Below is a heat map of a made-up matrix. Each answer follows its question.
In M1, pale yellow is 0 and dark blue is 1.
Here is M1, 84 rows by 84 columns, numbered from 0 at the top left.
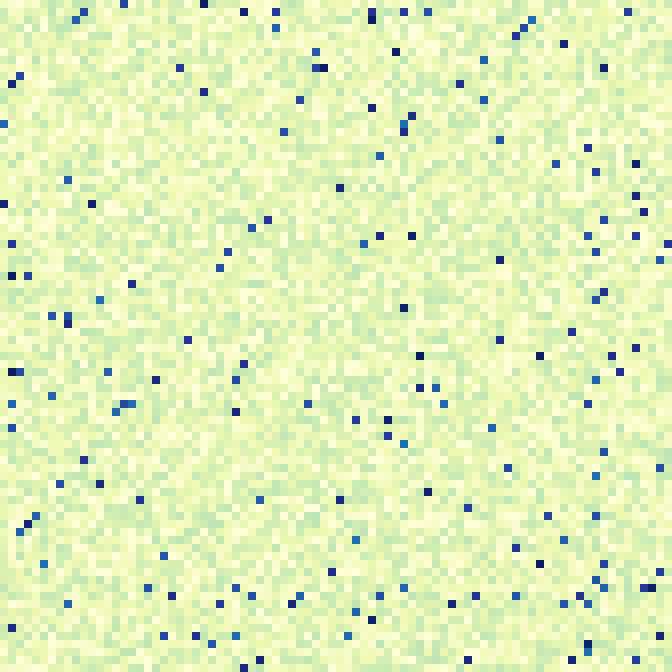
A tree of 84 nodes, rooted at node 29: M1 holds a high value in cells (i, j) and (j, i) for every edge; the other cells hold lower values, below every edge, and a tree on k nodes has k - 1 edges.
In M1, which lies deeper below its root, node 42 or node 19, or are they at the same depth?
node 42
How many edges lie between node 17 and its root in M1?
5
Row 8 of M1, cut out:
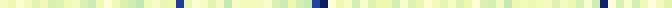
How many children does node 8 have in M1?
3
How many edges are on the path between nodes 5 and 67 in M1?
2
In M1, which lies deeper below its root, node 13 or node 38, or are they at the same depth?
node 13
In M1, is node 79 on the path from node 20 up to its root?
yes
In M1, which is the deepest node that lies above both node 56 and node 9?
73
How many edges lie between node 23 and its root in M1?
6
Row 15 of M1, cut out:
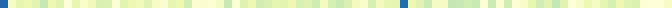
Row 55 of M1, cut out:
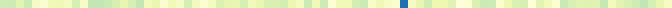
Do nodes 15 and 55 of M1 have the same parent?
yes
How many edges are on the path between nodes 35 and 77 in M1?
5
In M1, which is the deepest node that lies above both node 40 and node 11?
73
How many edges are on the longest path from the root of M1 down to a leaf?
8
